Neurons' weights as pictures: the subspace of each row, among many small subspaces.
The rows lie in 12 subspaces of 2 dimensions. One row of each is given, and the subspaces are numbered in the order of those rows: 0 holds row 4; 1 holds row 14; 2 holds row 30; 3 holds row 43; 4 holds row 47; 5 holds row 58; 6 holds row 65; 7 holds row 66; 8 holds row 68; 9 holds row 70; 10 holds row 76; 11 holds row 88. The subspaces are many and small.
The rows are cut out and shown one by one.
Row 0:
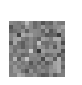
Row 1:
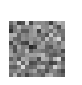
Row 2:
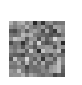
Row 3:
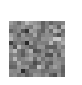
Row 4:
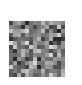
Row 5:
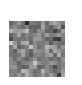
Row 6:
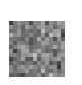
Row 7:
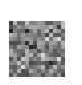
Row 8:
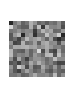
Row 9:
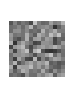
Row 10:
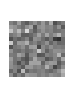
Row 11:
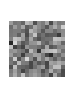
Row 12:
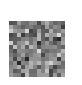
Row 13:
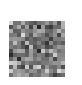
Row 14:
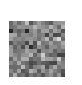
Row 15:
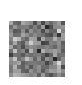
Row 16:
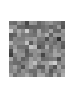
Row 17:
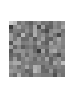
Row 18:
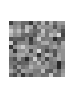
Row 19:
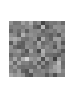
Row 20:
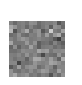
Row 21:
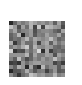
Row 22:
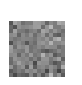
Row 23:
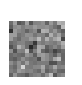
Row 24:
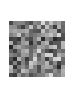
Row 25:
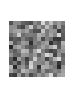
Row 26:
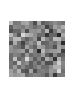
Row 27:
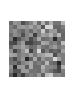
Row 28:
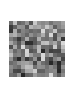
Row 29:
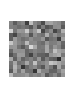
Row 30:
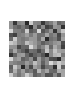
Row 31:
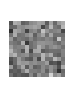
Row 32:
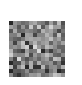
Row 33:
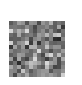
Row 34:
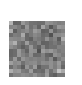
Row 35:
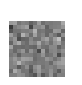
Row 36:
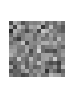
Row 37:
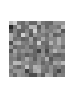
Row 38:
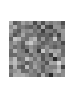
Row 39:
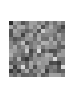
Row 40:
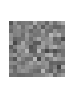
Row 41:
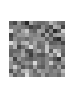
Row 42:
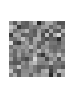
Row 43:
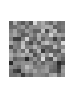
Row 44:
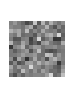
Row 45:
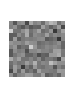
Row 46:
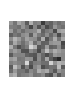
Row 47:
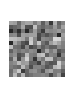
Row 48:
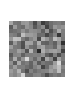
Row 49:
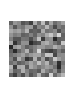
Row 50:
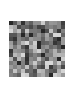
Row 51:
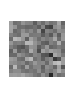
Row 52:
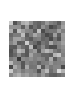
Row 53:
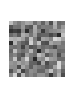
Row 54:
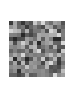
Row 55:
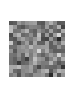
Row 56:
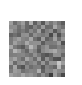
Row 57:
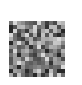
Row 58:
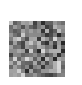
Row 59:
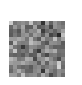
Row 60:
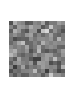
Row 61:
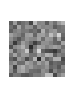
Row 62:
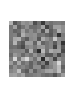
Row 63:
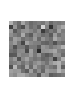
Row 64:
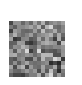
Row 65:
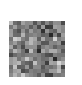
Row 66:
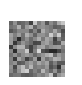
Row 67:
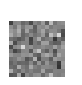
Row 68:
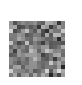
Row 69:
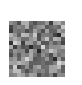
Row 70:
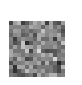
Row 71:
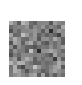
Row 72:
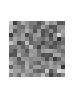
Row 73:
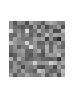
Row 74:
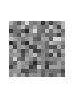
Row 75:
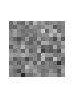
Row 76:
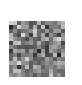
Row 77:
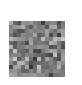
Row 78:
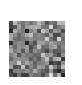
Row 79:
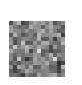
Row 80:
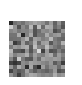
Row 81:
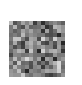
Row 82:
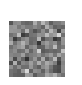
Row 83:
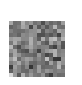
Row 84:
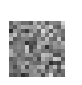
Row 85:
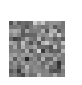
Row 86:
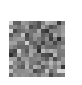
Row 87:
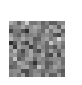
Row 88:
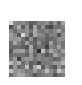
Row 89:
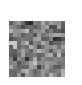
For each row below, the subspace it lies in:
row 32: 11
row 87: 0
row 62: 5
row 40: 7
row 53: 4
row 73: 2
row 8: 10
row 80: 11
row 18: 4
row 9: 7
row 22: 9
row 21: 11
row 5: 0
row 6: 4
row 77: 0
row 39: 8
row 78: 9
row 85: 3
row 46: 2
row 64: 6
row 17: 11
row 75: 3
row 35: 10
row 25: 2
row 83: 2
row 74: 0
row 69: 9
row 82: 5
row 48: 5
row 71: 9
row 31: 9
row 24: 2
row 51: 6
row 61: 7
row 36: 8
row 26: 5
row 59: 4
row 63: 8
